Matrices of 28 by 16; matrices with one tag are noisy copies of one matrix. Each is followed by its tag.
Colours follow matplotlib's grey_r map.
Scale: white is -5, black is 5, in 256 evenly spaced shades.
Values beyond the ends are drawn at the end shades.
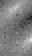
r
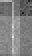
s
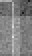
s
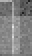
s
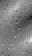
r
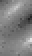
r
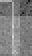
s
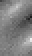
r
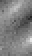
r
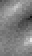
r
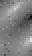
r
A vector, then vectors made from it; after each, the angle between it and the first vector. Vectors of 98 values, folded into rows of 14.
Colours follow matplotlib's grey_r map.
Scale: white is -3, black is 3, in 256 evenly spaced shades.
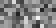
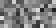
nearly parallel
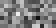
nearly opposite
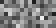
orthogonal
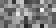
nearly opposite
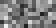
orthogonal
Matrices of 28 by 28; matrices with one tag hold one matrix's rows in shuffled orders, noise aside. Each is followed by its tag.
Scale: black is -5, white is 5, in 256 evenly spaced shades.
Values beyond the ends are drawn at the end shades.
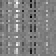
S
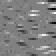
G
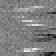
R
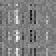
S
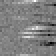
R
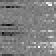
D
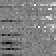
D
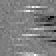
R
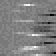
R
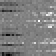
D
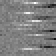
R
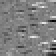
G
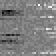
D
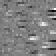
G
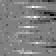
R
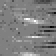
R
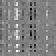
S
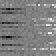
D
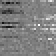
D
